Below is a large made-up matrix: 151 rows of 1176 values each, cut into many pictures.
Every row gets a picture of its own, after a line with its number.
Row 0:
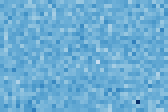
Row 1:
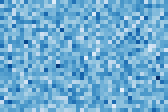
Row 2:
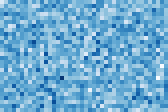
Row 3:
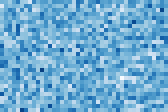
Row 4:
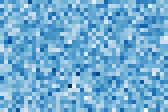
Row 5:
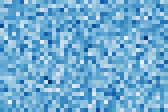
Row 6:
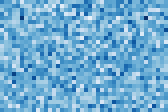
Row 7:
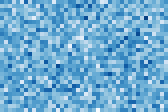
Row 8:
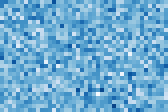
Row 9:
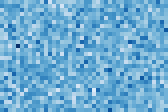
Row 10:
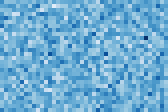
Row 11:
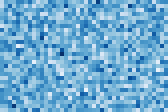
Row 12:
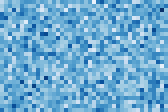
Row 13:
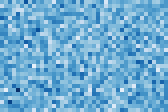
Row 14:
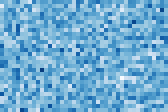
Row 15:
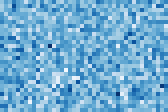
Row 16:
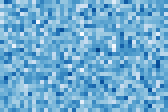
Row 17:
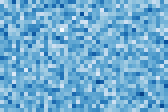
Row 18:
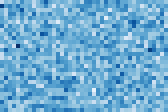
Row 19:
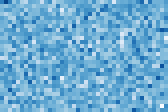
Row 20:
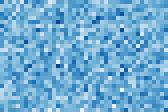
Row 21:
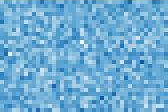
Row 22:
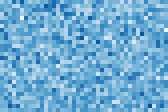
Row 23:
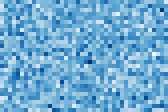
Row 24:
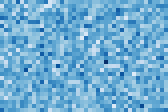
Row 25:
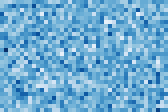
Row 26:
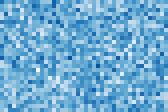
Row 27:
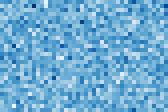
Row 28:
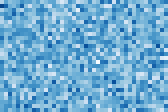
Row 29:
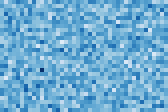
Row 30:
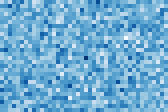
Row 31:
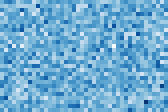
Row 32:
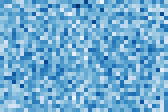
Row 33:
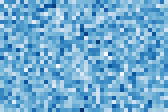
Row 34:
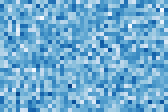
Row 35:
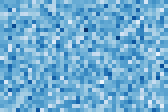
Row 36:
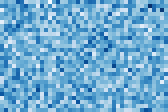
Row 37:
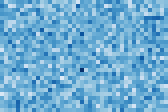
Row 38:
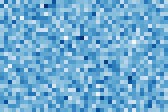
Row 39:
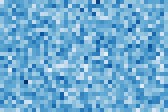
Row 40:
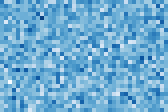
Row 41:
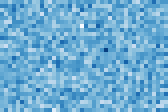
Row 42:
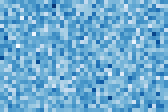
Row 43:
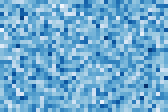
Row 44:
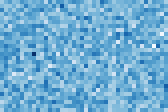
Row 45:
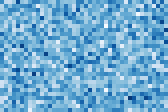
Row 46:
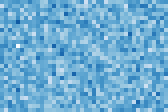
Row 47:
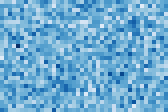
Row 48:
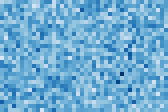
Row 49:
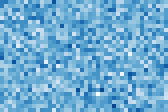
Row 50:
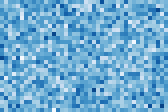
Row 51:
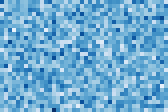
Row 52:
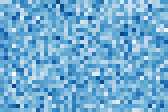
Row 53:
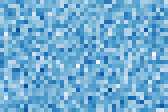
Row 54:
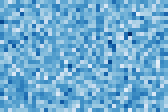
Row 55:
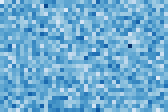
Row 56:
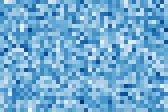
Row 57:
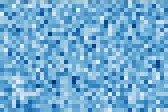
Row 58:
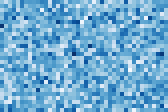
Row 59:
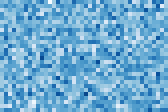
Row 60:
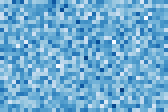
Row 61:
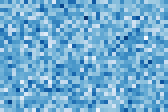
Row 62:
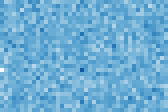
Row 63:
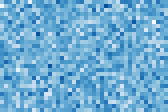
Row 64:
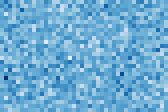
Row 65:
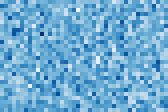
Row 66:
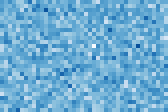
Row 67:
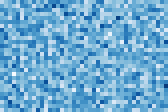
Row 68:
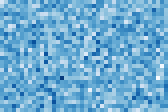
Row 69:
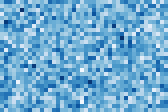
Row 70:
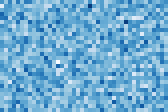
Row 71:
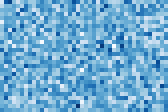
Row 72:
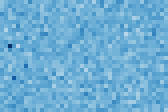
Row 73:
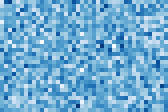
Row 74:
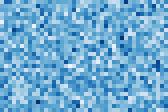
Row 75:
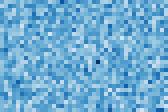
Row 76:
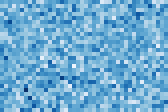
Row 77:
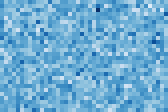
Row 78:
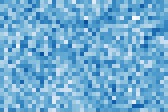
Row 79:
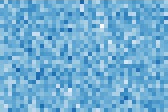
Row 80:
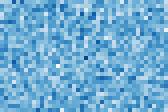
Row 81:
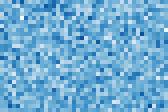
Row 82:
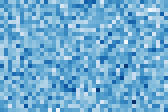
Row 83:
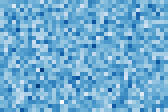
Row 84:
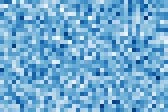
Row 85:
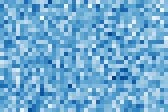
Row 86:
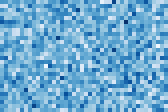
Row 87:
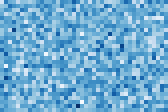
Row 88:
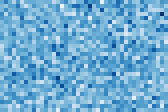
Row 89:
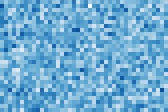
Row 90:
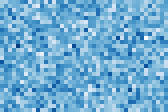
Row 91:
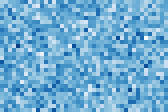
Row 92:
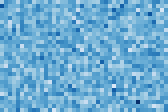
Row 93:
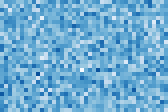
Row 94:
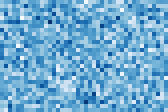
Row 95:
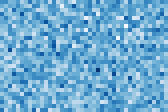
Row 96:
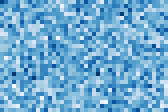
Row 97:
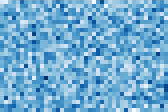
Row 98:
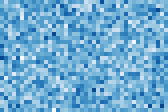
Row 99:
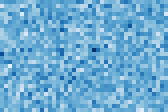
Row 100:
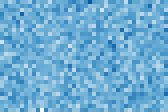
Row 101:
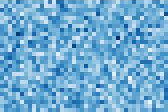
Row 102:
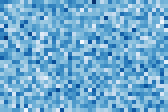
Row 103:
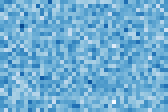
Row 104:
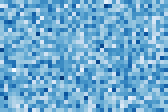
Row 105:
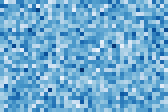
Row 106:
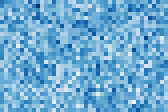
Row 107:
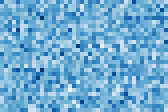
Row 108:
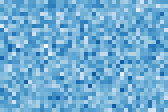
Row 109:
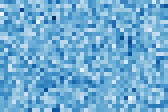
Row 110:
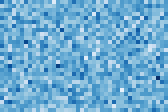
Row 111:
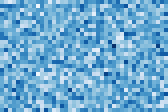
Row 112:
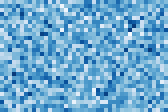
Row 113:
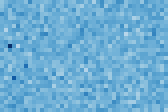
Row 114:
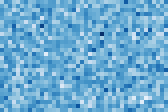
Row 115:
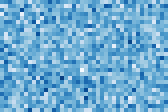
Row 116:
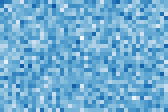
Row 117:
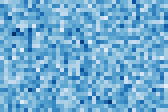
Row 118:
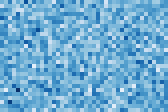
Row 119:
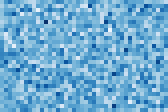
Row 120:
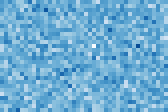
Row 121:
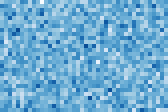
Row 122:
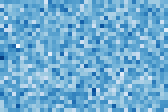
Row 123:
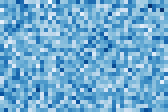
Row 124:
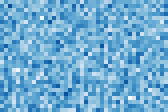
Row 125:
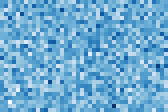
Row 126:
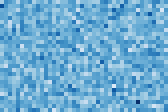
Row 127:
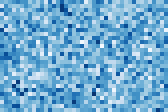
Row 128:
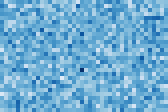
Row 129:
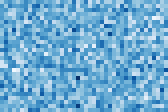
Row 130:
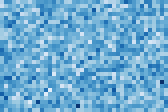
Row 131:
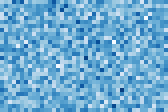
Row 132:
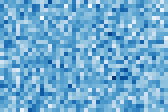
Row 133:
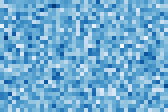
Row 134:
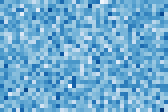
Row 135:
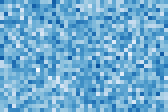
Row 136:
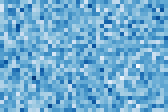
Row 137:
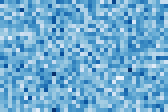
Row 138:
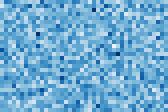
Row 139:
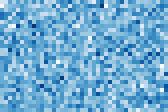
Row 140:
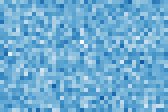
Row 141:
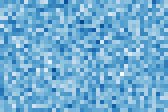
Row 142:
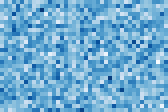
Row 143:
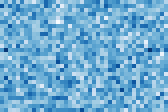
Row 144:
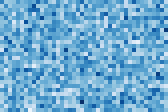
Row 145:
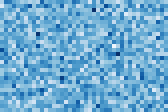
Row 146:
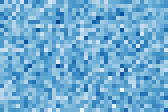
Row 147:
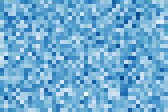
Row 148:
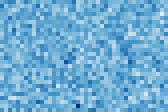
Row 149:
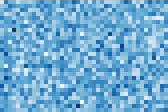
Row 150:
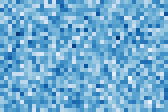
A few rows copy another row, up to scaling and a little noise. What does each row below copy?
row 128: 37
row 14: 3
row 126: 92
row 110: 1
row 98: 50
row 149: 87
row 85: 132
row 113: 72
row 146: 20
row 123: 36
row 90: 91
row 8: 49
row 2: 68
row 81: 22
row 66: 120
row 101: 150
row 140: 21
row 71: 73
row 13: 118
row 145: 138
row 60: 131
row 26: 135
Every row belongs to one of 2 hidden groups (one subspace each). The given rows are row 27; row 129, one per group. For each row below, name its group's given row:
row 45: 129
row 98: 27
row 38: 27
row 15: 129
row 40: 129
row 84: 27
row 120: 129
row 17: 27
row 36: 129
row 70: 27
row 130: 129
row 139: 27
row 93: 129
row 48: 27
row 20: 27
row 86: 129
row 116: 27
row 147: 129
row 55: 27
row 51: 129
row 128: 129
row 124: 129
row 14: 129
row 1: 27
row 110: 27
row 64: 27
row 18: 27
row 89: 129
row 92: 129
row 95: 27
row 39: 27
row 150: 27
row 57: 129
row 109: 129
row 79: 129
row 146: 27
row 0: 129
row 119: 129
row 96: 27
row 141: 27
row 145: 129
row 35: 27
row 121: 129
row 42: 27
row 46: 27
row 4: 129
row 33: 27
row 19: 27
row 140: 129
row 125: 27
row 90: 27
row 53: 129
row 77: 129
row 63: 129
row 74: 129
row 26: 27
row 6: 27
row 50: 27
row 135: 27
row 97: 27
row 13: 27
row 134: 129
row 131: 27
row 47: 27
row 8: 27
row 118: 27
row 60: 27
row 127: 27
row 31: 129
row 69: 129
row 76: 129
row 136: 129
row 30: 27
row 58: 27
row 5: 27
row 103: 129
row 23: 129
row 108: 27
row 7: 27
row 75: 129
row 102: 27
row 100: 129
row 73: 129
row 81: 27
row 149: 129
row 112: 27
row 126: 129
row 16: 129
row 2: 27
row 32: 27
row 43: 27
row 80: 27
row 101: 27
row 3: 129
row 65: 129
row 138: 129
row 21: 129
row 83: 129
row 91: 27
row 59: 129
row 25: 129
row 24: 27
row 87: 129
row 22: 27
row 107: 129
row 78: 27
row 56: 129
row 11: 27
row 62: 129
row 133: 27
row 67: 27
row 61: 27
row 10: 27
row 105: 129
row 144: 129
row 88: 27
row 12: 27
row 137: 129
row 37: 129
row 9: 27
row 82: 27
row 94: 27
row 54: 129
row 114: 129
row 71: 129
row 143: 27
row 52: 27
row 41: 129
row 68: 27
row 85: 129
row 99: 129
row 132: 129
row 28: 129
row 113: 27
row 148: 129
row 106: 27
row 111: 129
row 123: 129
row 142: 27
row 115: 129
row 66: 129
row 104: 129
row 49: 27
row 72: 27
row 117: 129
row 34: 129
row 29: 129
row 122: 27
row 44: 27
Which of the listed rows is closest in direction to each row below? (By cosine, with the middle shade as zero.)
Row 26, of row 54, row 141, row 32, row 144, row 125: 141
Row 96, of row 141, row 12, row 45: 45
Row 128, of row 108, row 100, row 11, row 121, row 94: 121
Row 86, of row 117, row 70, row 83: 70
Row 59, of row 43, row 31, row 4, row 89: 89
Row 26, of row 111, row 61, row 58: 58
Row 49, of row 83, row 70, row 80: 80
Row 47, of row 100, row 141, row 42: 100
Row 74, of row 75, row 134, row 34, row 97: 34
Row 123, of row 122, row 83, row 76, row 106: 83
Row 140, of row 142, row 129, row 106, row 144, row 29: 129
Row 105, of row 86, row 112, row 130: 112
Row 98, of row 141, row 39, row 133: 141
